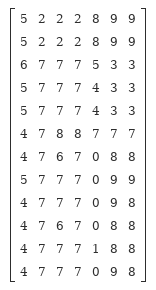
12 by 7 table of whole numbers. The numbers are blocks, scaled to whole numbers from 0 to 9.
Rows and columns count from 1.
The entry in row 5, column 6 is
3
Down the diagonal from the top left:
5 2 7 7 4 7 8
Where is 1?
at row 11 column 5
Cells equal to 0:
5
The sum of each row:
37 37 38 36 36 48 40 44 42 40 42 42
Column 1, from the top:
5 5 6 5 5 4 4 5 4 4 4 4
